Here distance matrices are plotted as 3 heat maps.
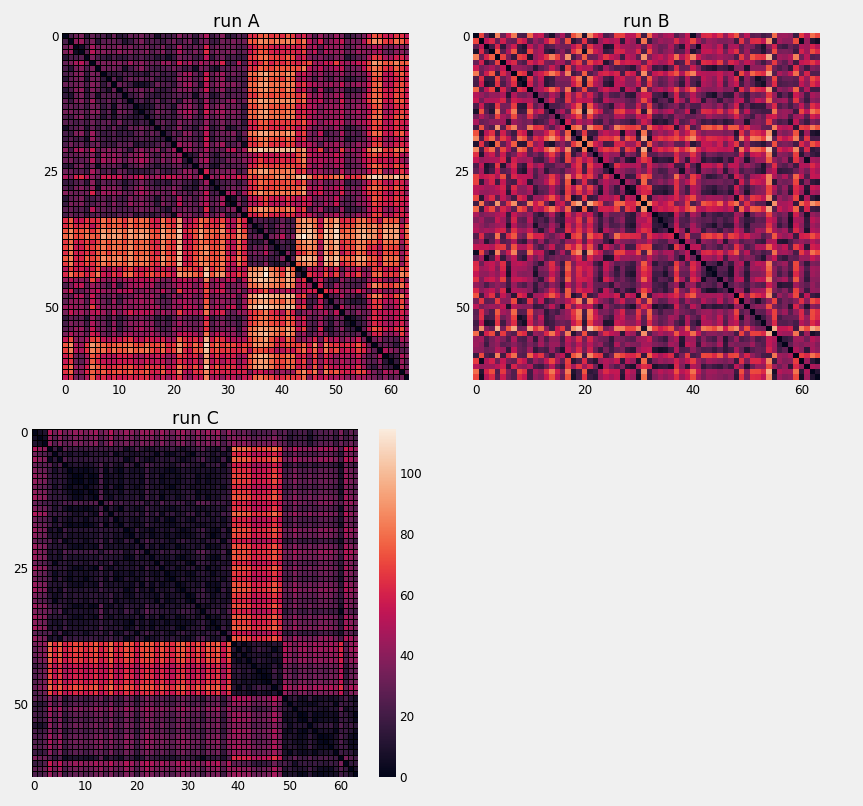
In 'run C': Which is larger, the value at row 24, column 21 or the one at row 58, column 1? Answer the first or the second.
the second
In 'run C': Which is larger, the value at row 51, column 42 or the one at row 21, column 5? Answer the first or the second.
the first
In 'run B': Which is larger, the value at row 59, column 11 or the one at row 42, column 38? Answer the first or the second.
the first
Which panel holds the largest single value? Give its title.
run A
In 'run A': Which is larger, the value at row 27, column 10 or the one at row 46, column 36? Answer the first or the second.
the second
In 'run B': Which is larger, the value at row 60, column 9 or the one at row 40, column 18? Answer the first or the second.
the second
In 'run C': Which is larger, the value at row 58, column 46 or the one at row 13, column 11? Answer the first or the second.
the first
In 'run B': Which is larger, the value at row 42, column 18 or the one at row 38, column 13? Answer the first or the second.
the first
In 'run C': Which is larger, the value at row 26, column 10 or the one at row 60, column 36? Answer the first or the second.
the second
